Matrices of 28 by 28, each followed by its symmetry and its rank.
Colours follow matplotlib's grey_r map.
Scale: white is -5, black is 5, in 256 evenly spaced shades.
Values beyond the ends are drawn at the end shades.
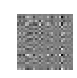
neither, rank two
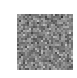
neither, full rank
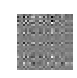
neither, rank two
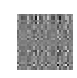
neither, rank two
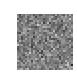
neither, full rank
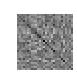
symmetric, rank five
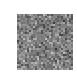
antisymmetric, full rank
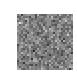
neither, full rank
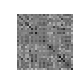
symmetric, rank five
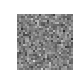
antisymmetric, full rank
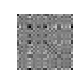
symmetric, rank three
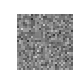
antisymmetric, full rank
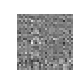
neither, rank five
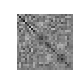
symmetric, rank five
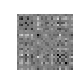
symmetric, rank three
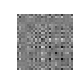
symmetric, rank three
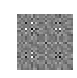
symmetric, rank three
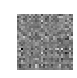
neither, rank five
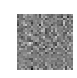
neither, rank five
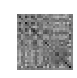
symmetric, rank five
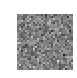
antisymmetric, full rank
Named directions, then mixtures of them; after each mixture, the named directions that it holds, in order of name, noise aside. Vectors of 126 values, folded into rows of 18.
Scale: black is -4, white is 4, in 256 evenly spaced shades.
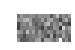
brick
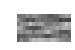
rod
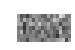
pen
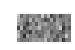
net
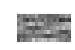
rod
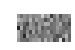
brick, net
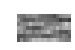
rod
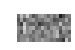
pen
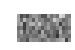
pen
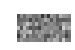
net, rod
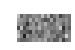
net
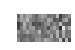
brick, pen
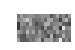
brick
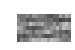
rod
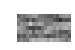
rod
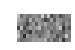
net
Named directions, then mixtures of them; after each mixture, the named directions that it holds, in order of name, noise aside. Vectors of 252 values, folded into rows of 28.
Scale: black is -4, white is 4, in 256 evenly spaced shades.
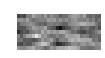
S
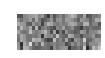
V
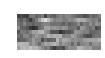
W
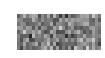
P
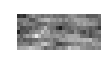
S, W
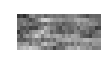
S, W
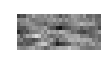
S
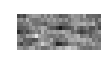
S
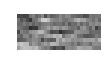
W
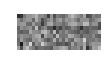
S, V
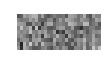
P, V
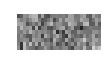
P, V
